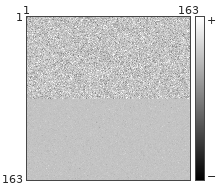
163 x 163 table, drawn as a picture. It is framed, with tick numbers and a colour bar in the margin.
A few values lie far out on both sides of the bulk. There is no overall slope. The bottom part is calmer, past a seam about 50% of the way down. The grain is fine, like static.
